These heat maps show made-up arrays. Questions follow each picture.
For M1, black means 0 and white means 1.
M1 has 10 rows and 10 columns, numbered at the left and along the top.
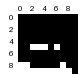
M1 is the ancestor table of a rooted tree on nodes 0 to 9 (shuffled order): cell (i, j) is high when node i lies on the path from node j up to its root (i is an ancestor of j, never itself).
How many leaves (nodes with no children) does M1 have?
7
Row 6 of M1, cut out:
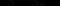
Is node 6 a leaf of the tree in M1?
yes
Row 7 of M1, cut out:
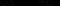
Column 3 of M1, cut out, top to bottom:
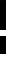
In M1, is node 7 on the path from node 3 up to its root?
no
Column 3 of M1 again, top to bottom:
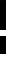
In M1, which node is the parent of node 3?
5
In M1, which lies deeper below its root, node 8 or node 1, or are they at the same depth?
node 1
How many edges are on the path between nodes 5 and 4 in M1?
1
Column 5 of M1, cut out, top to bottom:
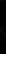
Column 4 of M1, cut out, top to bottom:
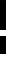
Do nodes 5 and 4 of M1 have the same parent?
no
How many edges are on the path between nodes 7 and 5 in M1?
3
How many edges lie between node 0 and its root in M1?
2
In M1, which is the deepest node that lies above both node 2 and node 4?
5
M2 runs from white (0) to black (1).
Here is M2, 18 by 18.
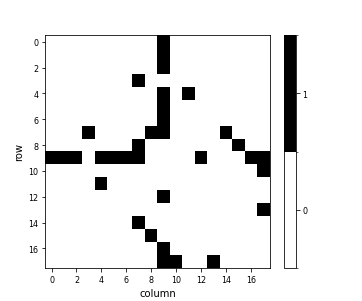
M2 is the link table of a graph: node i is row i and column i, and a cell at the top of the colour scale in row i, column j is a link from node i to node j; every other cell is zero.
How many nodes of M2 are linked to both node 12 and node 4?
1
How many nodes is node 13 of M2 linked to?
1
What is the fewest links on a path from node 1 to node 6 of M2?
2
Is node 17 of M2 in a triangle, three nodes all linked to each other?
no
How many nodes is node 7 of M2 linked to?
4
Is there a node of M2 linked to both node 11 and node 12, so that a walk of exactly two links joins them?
no
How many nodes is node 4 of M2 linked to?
2
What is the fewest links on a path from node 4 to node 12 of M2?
2
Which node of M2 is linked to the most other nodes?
node 9
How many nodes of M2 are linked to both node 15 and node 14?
0
